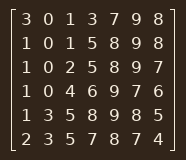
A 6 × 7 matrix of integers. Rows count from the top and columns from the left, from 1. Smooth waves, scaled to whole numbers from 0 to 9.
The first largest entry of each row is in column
6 6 6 5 5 5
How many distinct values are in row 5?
5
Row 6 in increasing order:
2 3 4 5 7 7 8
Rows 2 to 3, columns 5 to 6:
8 9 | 8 9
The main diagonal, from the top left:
3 0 2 6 9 7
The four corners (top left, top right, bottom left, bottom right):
3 8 2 4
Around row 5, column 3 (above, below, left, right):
4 5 3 8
